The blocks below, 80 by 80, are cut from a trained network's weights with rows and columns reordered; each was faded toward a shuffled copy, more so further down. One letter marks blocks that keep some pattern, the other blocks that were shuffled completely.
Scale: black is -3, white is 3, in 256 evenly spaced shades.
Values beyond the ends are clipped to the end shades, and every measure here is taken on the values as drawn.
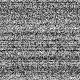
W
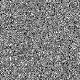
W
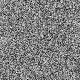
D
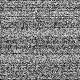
W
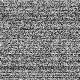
W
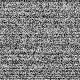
W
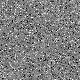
D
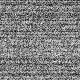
W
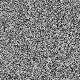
D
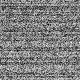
W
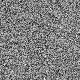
D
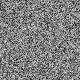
D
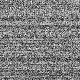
W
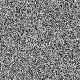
D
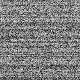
W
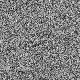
D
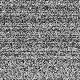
W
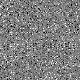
W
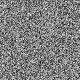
D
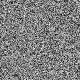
D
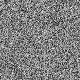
D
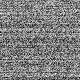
W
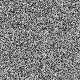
D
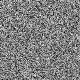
D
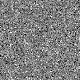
W
